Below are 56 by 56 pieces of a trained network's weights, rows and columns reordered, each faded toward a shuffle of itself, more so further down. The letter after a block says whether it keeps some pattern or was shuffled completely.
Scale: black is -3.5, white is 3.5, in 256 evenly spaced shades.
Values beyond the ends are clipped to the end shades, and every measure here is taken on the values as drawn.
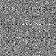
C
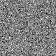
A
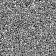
A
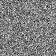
A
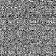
C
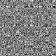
C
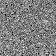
A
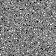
A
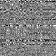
C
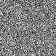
A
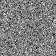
A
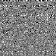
C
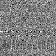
C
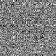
C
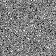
A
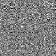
C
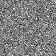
A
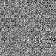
C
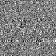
C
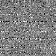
C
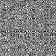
C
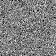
A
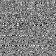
C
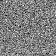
A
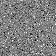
A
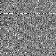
C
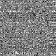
C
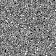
A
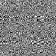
C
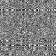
C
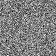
A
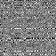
C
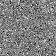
A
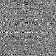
C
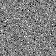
A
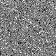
A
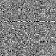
C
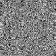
C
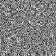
C
